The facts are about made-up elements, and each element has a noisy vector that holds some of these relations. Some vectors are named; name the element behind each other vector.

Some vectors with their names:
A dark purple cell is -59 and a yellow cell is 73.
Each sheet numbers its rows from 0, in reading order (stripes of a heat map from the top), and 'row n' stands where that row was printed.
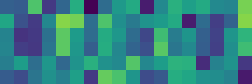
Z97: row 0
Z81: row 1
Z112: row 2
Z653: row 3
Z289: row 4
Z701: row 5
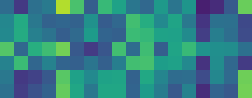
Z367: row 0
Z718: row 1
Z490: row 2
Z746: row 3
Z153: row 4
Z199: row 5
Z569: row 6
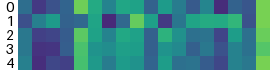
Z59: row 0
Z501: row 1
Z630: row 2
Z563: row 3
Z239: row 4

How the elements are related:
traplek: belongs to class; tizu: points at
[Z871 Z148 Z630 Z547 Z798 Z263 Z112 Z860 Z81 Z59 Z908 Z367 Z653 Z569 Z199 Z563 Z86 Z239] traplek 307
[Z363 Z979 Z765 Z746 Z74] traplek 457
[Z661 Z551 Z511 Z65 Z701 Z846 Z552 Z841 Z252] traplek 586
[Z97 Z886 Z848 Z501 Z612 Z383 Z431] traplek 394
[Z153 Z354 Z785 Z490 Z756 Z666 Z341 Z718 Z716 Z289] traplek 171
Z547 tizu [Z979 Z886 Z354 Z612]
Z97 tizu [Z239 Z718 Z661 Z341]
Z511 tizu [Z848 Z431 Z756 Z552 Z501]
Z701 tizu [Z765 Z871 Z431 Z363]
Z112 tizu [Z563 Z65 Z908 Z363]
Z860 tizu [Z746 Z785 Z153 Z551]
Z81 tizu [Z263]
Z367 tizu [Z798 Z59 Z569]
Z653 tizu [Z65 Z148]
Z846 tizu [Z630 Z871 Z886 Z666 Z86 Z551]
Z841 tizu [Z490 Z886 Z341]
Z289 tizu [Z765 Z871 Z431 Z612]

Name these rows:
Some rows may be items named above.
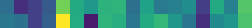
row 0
Z871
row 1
Z860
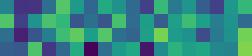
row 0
Z112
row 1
Z363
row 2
Z547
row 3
Z97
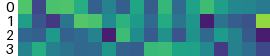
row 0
Z979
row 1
Z263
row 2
Z661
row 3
Z490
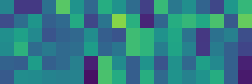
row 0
Z112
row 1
Z431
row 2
Z341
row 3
Z756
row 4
Z661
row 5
Z551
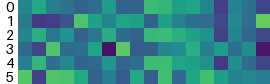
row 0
Z490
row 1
Z199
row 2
Z354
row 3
Z841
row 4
Z666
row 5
Z979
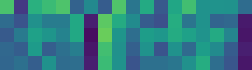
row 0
Z765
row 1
Z511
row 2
Z846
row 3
Z661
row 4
Z65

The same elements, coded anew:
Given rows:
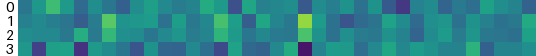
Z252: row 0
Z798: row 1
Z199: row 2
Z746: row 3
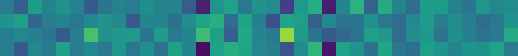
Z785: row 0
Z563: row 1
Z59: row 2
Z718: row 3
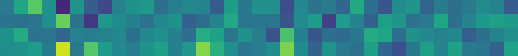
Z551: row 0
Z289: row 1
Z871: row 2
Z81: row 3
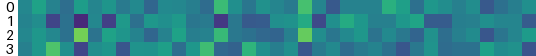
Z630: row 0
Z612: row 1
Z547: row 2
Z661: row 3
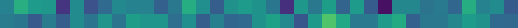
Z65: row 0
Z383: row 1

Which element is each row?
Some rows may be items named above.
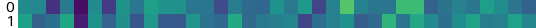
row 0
Z431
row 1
Z765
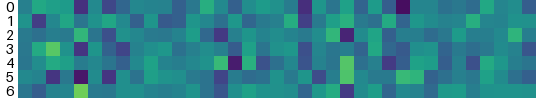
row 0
Z65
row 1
Z74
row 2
Z354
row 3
Z551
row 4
Z511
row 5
Z431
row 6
Z716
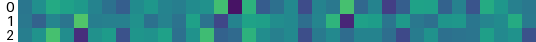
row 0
Z511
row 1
Z490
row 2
Z661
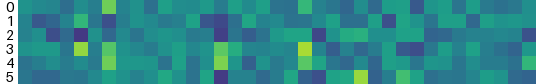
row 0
Z239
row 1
Z756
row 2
Z886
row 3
Z263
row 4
Z367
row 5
Z97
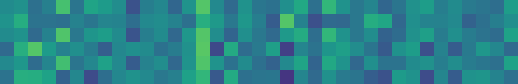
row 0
Z653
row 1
Z871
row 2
Z653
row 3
Z846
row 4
Z112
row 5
Z701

